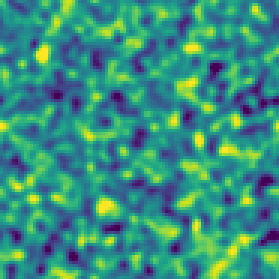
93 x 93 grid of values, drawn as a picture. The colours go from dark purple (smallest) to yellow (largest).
Average level on the scale: 50%. Odd rows or columns: none. Stripes: none. Histogram: bell-shaped. Grain: blotchy.
